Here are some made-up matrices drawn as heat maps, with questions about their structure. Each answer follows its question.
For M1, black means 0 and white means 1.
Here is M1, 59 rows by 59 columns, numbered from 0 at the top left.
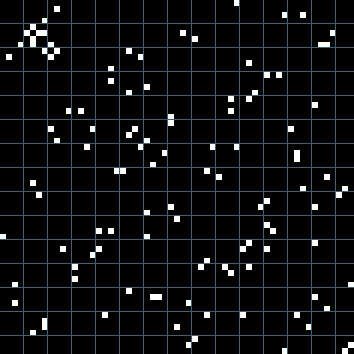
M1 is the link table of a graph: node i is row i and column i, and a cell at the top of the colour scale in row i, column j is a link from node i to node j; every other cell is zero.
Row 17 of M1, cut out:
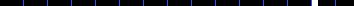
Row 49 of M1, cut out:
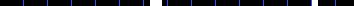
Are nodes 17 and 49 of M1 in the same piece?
yes
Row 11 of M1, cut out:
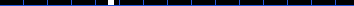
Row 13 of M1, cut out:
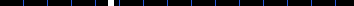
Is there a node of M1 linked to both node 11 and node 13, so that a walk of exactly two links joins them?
yes
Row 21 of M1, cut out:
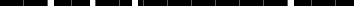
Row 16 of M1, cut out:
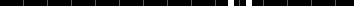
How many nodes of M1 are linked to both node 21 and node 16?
0
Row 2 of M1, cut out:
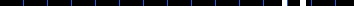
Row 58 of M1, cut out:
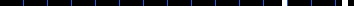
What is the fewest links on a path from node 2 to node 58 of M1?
2
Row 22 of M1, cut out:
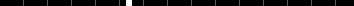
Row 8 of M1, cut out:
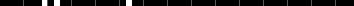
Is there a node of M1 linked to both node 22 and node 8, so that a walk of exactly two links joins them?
yes
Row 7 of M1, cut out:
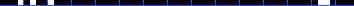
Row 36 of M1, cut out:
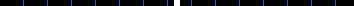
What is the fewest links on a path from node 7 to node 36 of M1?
3
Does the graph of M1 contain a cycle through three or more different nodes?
yes
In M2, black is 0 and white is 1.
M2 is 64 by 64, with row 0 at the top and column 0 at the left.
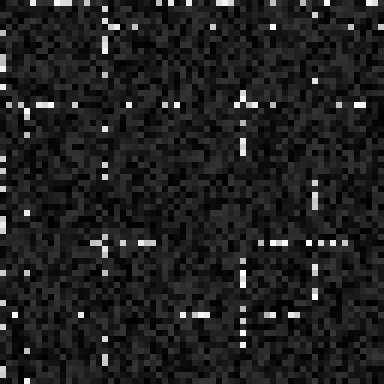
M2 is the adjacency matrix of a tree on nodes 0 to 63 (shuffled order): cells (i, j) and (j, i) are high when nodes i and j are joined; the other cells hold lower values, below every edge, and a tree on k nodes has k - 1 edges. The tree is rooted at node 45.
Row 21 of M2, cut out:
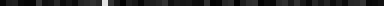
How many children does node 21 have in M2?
0
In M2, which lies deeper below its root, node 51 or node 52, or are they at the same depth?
node 51
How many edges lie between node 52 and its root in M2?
1
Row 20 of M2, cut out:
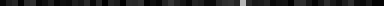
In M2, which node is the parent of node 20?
40
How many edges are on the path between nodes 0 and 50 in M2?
1
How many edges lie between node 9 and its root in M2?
2
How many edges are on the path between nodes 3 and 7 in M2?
2
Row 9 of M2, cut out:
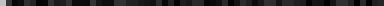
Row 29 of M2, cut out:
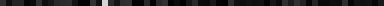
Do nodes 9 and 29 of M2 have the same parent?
no
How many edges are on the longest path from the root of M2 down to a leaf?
2
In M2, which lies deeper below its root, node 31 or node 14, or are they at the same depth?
the same depth
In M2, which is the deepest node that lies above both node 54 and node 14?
0
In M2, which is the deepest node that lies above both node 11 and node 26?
0
